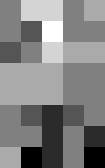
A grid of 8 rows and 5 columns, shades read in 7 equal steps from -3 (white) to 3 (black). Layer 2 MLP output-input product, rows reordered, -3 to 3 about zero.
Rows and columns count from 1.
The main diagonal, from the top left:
0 1 -2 0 0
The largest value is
3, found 2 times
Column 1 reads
0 0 1 -1 -1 0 0 -1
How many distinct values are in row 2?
3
